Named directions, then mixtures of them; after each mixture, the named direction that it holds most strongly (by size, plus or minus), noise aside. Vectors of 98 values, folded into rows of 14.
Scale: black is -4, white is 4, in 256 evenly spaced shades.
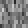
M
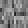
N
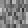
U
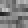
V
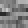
V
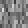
M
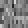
N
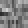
V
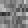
V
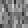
M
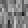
M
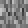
U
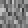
U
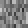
U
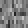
N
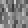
M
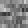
V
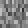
U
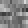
V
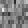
M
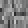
N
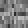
N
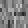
N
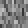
M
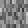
U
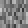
U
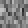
U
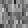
M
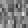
M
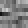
V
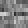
V
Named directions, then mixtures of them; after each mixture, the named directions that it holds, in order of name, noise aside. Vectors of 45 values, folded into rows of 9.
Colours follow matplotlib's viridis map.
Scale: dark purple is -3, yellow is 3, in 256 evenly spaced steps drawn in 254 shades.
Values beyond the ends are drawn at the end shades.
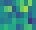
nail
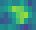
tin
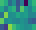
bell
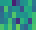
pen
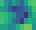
tin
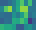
nail, tin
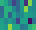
bell, nail, pen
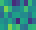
bell, nail, pen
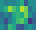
bell, nail, tin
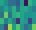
bell, pen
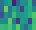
pen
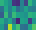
bell, pen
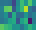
nail, pen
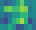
nail, tin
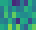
bell, pen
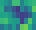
pen, tin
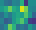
bell, nail, tin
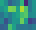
bell, nail, tin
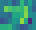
nail, pen, tin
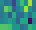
nail, pen
